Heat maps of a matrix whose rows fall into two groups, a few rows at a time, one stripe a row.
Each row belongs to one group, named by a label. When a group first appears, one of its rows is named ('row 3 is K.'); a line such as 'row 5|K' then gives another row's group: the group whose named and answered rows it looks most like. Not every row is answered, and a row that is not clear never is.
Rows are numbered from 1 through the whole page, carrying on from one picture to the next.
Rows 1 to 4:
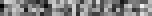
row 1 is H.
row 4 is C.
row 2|C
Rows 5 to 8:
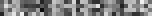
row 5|C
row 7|C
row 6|H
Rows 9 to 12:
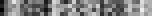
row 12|H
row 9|C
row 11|C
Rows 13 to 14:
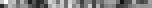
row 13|H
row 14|H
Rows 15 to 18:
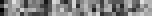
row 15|C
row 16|C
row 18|H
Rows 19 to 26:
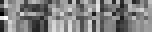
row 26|H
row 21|H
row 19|C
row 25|H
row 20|H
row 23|H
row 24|H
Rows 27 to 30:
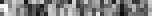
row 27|C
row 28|H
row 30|H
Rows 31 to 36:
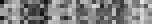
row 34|H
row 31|C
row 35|C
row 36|H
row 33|H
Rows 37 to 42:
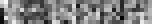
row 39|C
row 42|C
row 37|H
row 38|C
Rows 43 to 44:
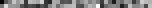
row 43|C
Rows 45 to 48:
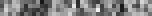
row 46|C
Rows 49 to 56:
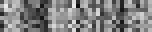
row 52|H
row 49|C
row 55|H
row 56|C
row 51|H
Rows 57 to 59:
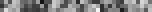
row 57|C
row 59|H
